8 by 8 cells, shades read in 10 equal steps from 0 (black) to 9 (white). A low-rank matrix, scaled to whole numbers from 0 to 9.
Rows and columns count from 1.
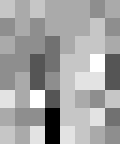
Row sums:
49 46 46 43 45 51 42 47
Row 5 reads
5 6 3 5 7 8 8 3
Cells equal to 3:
5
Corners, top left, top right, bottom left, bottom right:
7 6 7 5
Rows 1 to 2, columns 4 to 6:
6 6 6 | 6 6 6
